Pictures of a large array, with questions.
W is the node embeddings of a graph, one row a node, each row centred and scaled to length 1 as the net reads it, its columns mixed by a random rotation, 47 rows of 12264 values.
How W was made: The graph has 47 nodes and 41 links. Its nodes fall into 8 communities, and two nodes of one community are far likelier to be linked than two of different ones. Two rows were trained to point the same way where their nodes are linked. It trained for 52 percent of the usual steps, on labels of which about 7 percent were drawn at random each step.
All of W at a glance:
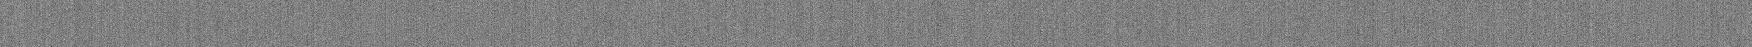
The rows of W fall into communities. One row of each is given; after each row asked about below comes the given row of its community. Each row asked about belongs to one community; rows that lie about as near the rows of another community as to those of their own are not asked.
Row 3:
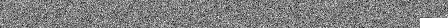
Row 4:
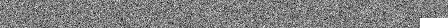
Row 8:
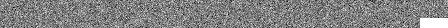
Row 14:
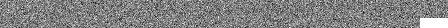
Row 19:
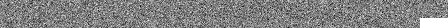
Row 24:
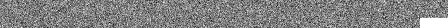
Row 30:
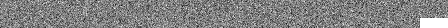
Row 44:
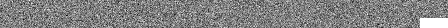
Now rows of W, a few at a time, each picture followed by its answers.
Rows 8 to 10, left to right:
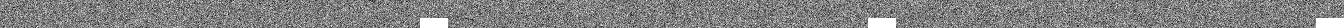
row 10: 3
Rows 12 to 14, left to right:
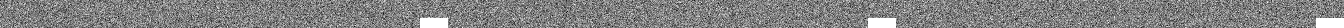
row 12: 24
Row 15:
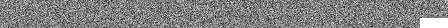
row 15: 4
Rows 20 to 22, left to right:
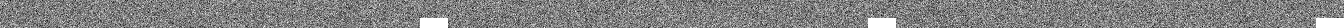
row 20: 4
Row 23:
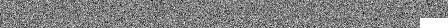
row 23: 14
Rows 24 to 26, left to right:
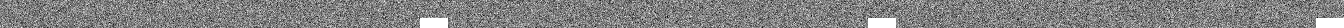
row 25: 14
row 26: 4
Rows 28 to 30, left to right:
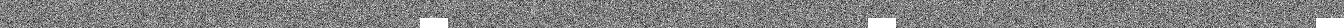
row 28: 19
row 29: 30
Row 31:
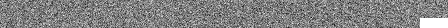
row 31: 19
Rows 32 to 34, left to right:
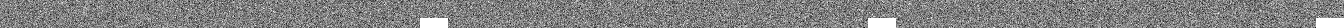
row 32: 30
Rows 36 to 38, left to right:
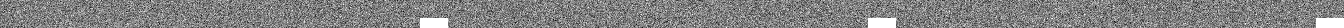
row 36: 8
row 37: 24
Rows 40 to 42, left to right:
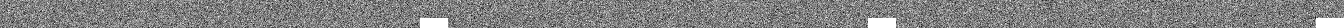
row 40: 8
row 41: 44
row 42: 24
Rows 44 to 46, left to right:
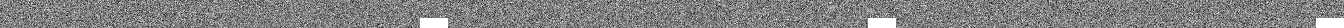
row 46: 14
